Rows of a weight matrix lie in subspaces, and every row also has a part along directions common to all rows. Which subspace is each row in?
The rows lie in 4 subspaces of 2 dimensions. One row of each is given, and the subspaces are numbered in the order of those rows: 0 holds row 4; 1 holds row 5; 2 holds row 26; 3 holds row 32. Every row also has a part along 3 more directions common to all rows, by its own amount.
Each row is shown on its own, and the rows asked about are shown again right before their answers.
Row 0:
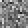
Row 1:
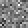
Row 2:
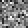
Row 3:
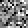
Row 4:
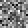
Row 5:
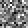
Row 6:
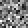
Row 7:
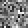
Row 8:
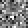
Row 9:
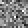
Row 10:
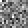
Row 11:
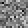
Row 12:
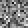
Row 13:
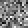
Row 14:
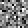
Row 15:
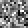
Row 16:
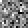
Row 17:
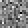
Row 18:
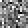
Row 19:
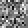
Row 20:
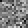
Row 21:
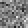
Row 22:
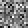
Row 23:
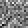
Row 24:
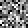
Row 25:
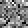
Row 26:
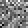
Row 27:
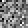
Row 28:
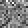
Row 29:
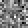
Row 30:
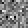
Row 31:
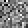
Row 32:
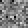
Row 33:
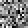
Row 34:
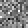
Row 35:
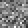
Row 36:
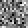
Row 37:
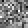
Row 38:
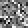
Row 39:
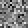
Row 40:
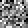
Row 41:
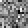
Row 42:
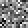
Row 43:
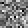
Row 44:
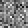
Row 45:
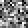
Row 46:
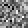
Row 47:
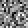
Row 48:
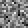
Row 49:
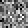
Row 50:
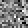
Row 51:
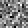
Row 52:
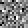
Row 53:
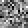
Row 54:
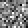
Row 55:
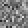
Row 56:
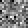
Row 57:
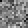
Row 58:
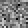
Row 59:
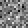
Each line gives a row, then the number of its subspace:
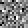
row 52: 3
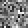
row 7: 1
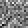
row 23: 2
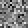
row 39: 1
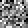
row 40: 3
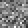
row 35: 3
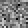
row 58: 2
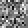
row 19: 0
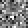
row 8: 3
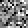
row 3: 3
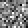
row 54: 3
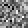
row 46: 0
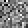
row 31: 0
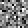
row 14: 3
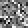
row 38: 2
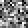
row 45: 0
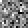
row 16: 1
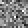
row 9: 3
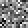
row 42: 2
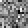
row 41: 1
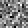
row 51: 0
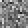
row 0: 1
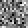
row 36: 0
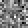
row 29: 3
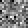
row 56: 3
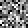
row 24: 0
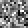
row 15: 2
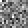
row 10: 1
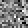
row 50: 3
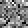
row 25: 2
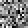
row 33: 1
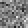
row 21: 3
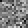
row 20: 3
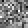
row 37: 0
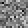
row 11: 3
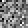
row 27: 1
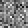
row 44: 1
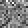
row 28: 2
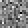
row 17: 1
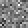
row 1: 2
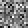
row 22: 1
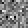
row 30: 3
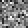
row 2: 1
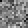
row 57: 3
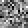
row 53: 0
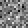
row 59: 0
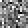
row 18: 1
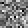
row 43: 3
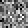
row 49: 1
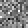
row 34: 0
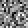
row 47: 2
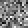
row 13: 2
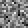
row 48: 2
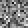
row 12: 2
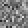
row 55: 0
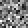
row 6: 0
